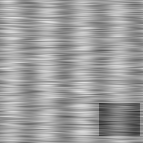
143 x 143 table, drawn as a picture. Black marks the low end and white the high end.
An odd patch, lower than its surroundings, sits in the bottom right. Stripes running up and down repeat 4 times from left to right. The bottom right is the ninth with the lowest average.
